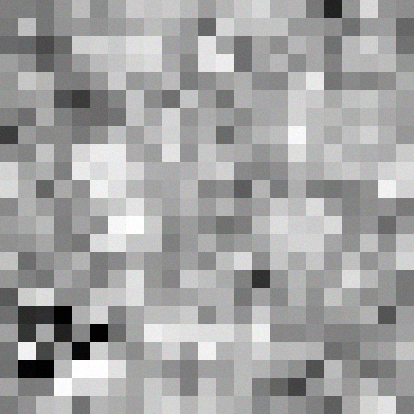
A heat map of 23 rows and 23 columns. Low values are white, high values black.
The halves do not mirror each other. There are no regular stripes. In the bottom left lies a patch that is rougher than the rest. No row or column stands out.
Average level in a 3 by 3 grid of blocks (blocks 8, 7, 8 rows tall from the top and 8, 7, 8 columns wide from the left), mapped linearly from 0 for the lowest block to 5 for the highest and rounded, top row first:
5 1 2 | 0 2 0 | 5 0 4
